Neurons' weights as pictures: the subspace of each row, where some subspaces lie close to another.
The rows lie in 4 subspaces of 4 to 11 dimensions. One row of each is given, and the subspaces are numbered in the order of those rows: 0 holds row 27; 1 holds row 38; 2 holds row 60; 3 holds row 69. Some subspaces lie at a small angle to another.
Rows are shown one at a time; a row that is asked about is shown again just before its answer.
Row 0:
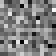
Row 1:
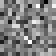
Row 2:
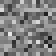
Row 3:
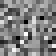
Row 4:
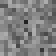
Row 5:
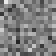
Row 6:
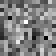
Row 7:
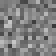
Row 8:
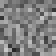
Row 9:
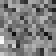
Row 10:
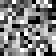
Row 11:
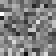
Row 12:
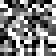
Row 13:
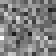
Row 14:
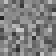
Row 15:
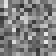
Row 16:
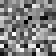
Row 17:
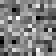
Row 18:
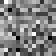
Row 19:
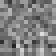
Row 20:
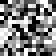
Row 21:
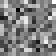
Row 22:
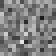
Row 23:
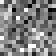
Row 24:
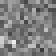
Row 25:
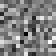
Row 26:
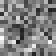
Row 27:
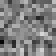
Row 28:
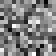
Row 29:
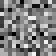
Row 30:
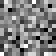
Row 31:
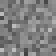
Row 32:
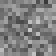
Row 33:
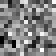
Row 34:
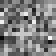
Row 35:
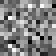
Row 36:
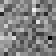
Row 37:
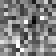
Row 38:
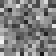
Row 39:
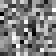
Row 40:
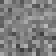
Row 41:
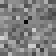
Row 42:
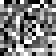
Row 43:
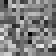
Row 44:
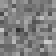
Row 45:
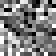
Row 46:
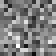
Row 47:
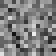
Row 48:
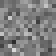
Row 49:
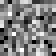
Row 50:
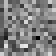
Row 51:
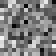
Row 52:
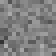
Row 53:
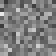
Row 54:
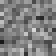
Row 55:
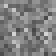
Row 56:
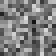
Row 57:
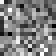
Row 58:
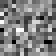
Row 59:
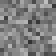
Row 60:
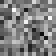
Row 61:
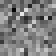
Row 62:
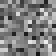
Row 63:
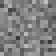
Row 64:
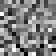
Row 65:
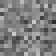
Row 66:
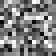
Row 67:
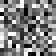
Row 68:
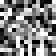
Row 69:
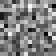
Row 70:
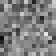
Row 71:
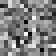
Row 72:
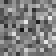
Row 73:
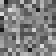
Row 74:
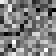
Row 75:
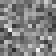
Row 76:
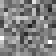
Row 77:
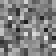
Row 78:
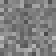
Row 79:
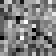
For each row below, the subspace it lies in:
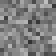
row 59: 1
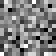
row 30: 1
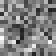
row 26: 2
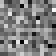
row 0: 3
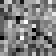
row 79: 3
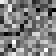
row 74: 3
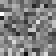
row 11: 1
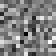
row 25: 0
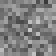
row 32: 1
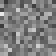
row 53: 3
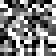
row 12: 0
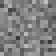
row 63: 1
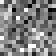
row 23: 2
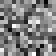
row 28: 1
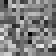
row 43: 3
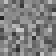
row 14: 3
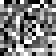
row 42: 3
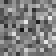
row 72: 3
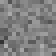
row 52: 1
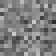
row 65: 1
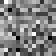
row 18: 3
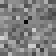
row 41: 2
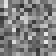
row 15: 3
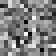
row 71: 0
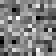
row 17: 1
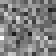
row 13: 3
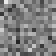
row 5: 3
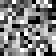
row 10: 1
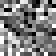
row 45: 1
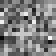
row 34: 3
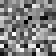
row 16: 2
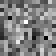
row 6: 2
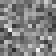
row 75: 1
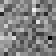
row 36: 3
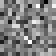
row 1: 1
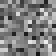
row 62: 1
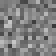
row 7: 2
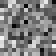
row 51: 1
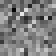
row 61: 3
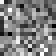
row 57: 3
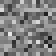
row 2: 3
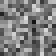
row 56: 3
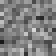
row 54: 0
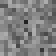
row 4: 2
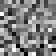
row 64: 1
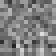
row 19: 0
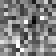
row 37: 1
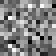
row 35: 1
